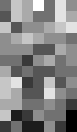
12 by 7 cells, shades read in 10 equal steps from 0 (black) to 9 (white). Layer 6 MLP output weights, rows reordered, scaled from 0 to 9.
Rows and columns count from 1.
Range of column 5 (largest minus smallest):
5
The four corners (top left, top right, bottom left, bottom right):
4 5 2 0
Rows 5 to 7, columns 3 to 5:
5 3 3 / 2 5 6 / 4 3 3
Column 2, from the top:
7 7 3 6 5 4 3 8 6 6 1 4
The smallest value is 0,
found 2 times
